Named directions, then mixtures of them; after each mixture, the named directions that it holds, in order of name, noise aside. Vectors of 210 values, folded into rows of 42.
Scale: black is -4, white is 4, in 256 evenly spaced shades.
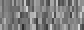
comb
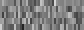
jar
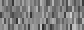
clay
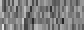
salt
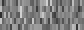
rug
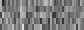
jar, rug, salt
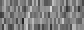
clay, salt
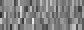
rug, salt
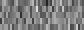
clay, rug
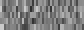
comb, jar, salt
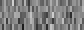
clay, comb, salt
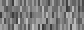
clay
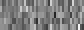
comb, rug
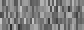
jar, rug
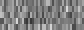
clay, salt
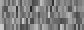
jar, salt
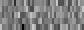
comb, jar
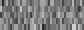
clay, comb, rug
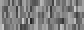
jar, salt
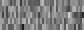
jar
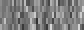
comb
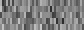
clay, rug, salt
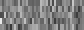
jar, rug
